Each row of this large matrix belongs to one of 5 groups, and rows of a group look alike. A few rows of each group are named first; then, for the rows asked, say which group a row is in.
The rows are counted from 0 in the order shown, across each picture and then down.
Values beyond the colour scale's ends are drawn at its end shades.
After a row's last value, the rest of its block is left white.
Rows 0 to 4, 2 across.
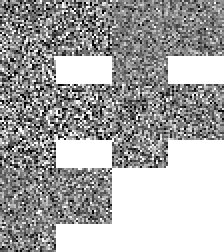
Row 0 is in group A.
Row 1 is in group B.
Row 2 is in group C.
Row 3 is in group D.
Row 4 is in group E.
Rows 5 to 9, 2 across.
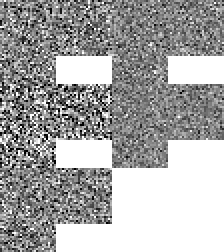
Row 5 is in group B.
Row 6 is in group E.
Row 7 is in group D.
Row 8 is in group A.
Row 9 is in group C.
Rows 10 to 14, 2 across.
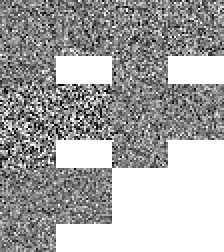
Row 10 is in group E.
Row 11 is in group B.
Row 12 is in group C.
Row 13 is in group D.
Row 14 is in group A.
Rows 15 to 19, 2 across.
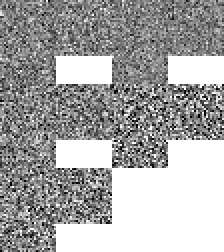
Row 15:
E
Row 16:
D
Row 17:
D
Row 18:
E
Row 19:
C
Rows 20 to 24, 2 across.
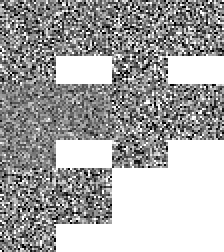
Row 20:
A
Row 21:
A
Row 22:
E
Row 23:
C
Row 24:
B
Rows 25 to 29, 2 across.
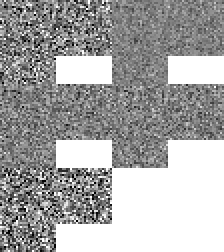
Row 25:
B
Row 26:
B
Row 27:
B
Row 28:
B
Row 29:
E
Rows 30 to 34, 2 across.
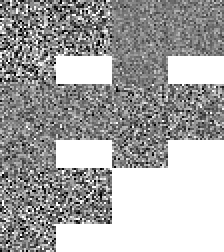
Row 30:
D
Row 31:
E
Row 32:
C
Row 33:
B
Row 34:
C
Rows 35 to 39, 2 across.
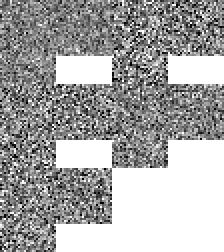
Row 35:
D
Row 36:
D
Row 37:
A
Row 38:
D
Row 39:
D
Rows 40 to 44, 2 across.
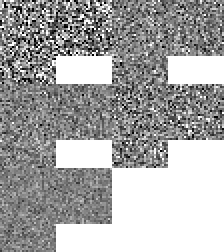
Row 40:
B
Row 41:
E
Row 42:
D
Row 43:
A
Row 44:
C
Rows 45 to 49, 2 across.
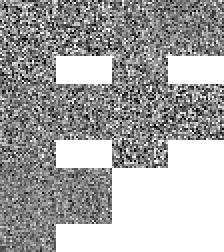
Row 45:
B
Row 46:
D
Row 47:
E
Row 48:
A
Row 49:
E
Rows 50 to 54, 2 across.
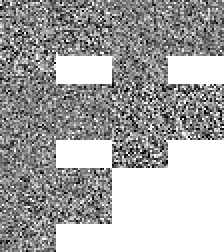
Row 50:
D
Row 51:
C
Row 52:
A
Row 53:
E
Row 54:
C
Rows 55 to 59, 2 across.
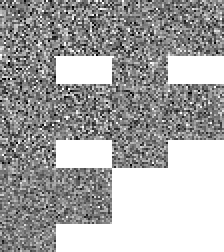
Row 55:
E
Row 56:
D
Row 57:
A
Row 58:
B
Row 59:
B
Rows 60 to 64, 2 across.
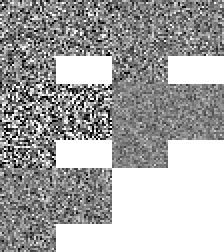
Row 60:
C
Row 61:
A
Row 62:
E
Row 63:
C
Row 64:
B
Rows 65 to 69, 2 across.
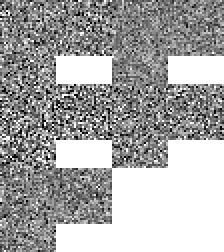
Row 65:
C
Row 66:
D
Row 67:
A
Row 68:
A
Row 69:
D
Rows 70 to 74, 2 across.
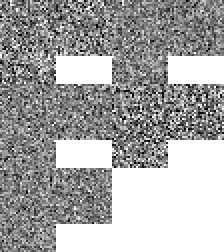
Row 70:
D
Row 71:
D
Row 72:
C
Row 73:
B
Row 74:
B
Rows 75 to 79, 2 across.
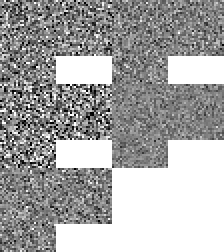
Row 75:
A
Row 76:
A
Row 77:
B
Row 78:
C
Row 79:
C
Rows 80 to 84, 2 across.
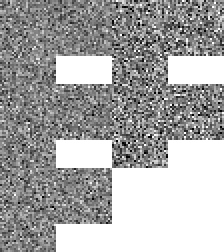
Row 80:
D
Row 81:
B
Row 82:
C
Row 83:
A
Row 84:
C
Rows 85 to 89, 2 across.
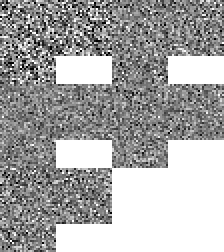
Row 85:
C
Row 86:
E
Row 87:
C
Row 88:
B
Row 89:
A
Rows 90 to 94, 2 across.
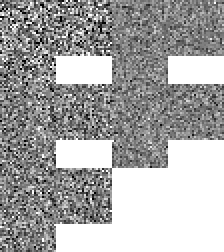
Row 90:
C
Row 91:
B
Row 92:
E
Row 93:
D
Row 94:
E
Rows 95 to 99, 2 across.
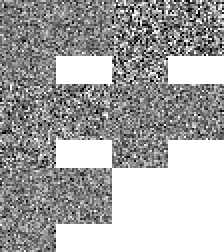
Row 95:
B
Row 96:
B
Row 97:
D
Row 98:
A
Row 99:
D
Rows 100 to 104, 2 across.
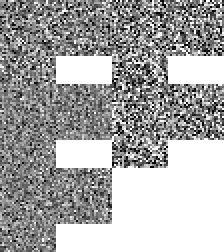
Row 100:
A
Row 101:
E
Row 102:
B
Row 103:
D
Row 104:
E
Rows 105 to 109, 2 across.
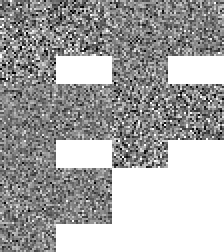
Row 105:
D
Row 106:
B
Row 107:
B
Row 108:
A
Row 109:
A
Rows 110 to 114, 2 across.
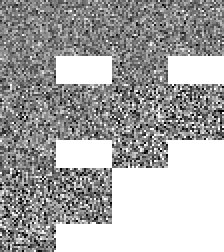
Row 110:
E
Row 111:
E
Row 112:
D
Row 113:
A
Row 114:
D
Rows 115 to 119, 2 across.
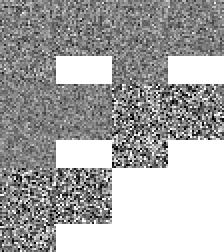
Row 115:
B
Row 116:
B
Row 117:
C
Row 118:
D
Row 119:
B
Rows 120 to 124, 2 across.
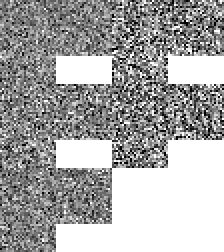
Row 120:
D
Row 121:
D
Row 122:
C
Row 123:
E
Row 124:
E
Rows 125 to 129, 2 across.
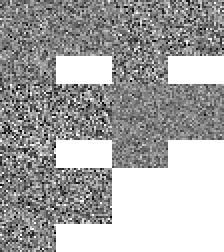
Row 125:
D
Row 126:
B
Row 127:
D
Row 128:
C
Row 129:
C
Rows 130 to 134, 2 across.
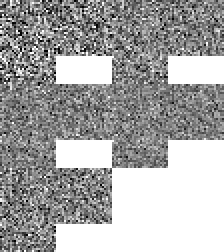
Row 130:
D
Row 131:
D
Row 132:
D
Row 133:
D
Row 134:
D
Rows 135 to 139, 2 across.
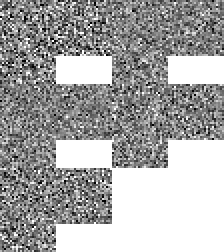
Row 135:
C
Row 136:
C
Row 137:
A
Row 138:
D
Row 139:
A
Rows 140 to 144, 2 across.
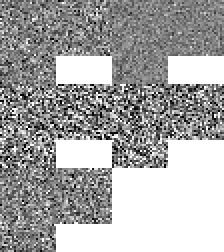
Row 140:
C
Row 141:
A
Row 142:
C
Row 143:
D
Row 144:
E
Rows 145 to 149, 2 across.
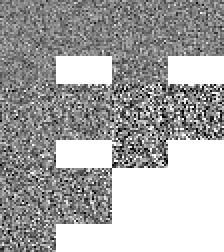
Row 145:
C
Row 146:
A
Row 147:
E
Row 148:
E
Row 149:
E
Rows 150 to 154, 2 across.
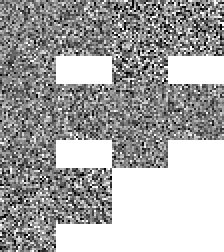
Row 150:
C
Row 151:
A
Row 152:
E
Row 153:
B
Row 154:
D
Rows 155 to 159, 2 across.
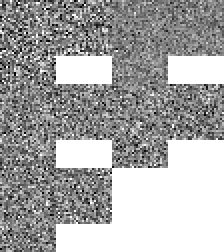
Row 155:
D
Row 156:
D
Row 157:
D
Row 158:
C
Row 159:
E
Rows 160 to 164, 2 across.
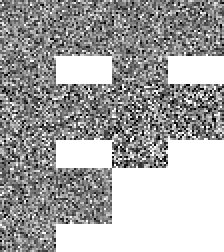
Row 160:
C
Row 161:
A
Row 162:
A
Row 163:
D
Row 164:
D
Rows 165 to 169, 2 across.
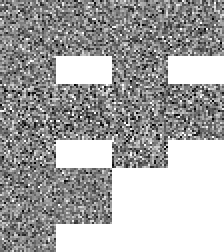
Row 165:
C
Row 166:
B
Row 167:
B
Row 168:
D
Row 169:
A
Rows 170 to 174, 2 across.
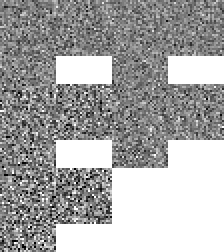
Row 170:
B
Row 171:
C
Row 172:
B
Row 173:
E
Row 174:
B
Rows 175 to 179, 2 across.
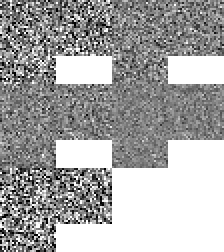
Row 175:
D
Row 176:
A
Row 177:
E
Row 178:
E
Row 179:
D
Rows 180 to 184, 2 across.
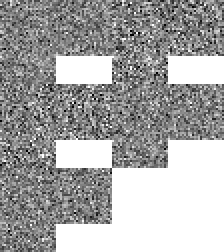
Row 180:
D
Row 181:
D
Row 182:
E
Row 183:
D
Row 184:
E
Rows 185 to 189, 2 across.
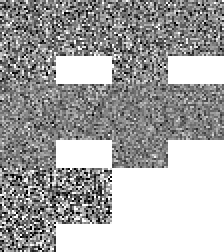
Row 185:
A
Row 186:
A
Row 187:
C
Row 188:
E
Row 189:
B
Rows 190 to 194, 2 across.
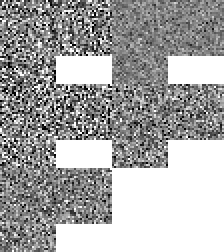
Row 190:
E
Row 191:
C
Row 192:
A
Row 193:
B
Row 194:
A
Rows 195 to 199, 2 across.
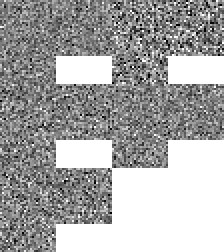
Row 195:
B
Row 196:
C
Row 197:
A
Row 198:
B
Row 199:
A
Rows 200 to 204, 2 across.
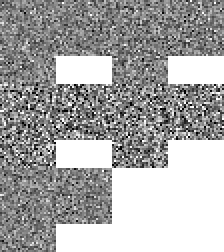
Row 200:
C
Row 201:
B
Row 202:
B
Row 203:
E
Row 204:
B
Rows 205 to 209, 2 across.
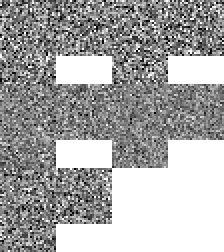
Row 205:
D
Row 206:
B
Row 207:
E
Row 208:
C
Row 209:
B
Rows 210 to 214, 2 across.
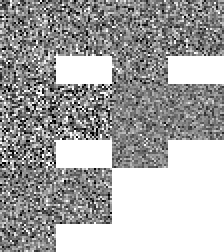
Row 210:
D
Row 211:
B
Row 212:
E
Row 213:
C
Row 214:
A
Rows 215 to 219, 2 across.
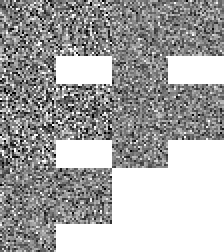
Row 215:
E
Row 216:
C
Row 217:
A
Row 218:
A
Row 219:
D
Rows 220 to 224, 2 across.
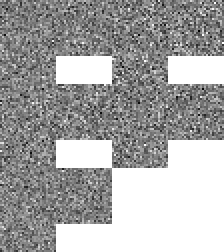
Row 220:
A
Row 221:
E
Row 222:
C
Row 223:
A
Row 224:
C
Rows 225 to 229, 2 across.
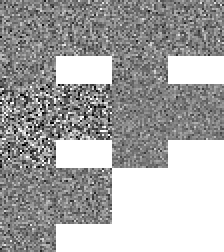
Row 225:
E
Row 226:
E
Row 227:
C
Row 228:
A
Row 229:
E
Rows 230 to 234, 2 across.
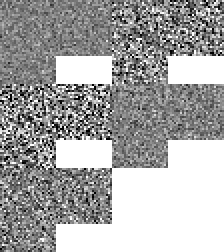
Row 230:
E
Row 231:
C
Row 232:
C
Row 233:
B
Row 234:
E
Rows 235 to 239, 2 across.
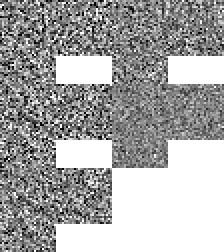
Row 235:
C
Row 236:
B
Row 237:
C
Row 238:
E
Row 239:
C
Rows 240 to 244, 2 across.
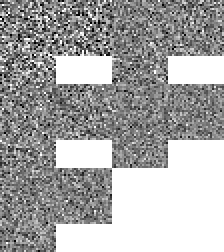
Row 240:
C
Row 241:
E
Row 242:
D
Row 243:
B
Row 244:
D
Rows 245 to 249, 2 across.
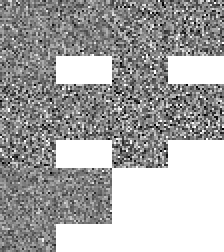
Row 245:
D
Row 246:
E
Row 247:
A
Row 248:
A
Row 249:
E
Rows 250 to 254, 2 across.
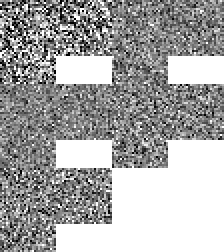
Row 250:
D
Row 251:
D
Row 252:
A
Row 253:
C
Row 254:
A
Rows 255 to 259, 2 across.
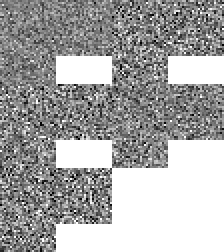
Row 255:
C
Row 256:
A
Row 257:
C
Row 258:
A
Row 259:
E
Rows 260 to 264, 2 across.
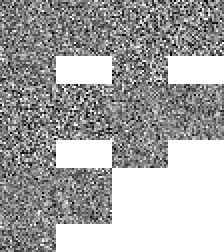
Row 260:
E
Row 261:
C
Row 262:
B
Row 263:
D
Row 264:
E
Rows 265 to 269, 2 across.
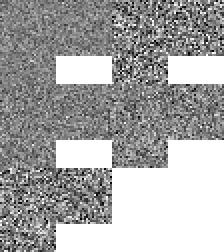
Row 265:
C
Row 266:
A
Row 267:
A
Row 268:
D
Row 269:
D
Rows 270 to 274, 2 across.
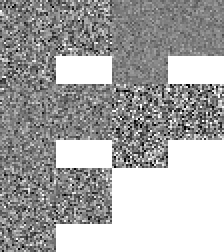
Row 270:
E
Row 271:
D
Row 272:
C
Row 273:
B
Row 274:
B
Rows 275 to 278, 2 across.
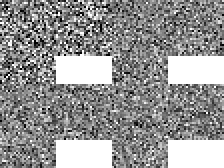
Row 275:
C
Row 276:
A
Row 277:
E
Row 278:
B
